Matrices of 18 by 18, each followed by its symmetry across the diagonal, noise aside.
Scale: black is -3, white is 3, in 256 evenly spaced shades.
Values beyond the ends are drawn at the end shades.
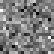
neither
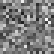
neither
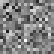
symmetric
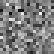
neither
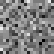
symmetric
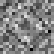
symmetric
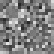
symmetric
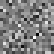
antisymmetric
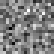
antisymmetric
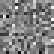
antisymmetric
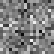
antisymmetric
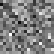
neither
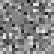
symmetric
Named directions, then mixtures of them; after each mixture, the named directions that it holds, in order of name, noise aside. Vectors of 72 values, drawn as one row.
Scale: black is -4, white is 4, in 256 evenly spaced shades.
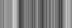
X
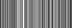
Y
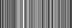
Y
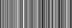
X, Y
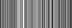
Y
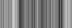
X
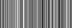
X, Y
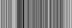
X, Y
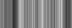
X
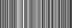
Y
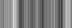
X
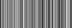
X, Y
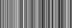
X, Y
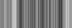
X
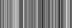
X, Y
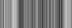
X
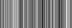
X, Y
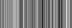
X, Y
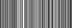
Y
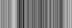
X, Y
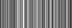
Y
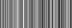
X, Y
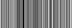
Y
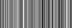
X, Y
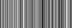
X, Y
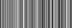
X, Y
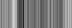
X, Y
